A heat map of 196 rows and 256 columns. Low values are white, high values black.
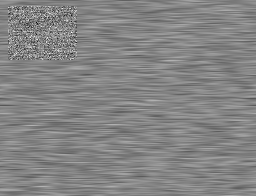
There is no overall slope. The top left is the roughest part. An odd patch, rougher than its surroundings, sits in the top left. The grain runs across in streaks.
